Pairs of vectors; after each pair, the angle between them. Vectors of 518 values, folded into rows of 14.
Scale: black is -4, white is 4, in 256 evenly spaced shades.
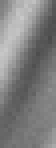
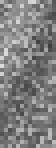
partly aligned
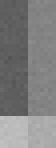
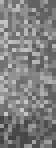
partly opposed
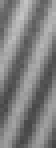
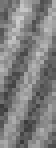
nearly parallel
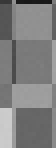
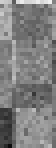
nearly opposite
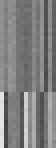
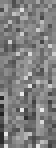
partly opposed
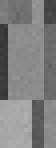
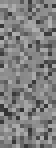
orthogonal
